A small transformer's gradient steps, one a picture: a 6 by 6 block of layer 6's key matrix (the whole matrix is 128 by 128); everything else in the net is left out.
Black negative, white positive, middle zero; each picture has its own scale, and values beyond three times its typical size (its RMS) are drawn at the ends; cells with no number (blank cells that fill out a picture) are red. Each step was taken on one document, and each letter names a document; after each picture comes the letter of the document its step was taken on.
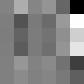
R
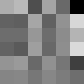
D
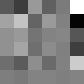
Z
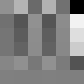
Z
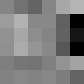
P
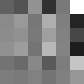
R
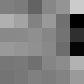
P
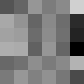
P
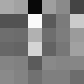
D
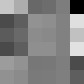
R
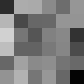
P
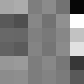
R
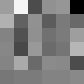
D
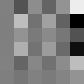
Z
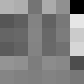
Z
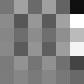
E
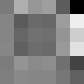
R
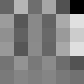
E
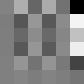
E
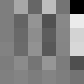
Z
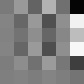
E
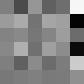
Z
